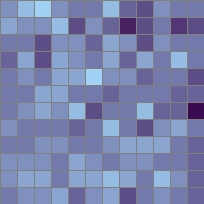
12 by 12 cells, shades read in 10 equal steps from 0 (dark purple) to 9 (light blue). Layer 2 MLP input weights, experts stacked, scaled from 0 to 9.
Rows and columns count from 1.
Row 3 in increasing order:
3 3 4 5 5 5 5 6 6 6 6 7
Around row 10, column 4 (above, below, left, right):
6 5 6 7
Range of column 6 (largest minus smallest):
6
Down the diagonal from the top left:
6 6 3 7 7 5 5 5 7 5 6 4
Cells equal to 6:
33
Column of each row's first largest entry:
3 4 7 11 6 3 5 7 8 5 7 4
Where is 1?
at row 2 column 8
